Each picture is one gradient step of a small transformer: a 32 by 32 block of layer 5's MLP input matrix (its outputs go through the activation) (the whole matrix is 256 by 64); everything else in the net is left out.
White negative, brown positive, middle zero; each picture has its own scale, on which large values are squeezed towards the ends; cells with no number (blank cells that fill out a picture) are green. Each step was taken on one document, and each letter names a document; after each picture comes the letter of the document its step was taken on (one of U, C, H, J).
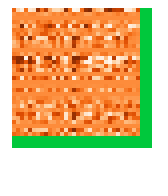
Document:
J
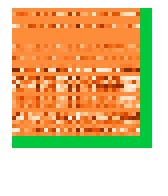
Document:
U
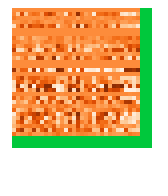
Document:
U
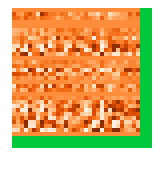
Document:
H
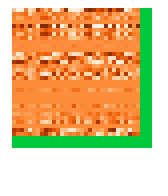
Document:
J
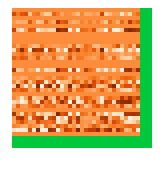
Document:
U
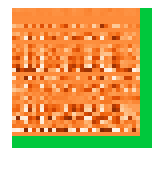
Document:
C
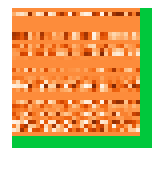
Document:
H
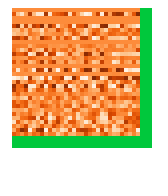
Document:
H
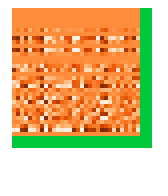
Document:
C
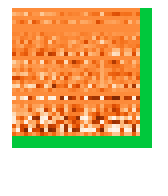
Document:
H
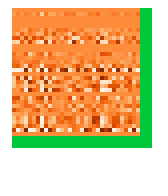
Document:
C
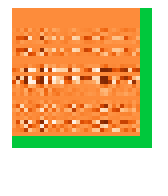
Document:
C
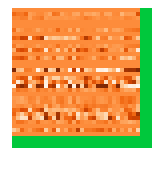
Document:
U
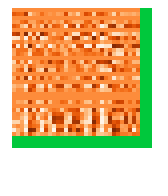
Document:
H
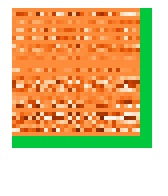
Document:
U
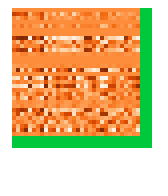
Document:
C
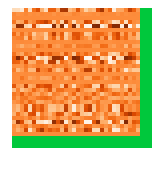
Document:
J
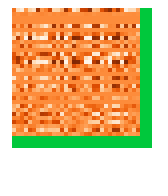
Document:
J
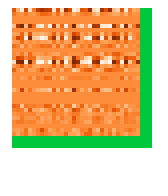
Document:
J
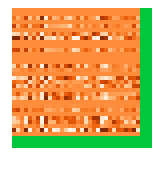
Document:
C
